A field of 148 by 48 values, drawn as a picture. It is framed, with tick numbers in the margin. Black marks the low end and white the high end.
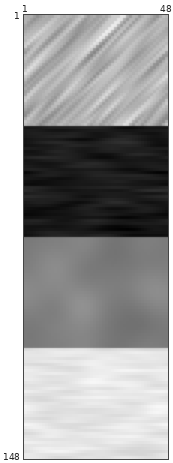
It is made of 4 by 1 panels. Panel 1,1: high, slanting up to the right. Panel 2,1: very low, streaked across, faint in contrast. Panel 3,1: middling, smooth, faint in contrast. Panel 4,1: very high, streaked across, faint in contrast.
